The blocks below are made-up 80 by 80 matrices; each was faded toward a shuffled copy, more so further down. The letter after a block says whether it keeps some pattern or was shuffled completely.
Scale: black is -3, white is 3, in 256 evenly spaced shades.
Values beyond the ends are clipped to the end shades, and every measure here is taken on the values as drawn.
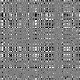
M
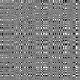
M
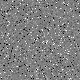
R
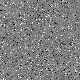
R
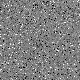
R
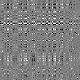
M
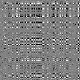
M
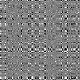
M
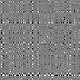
M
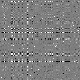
M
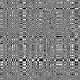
M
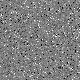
R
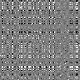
M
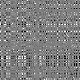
M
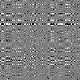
M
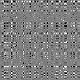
M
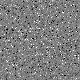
R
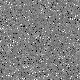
R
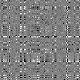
M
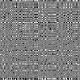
M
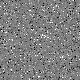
R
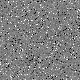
R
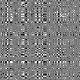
M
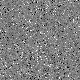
R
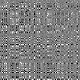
M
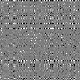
M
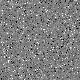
R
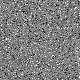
R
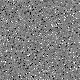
R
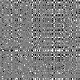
M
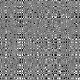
M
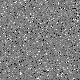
R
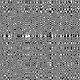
M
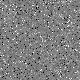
R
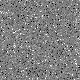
R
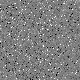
R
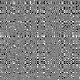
M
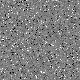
R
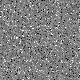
R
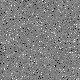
R
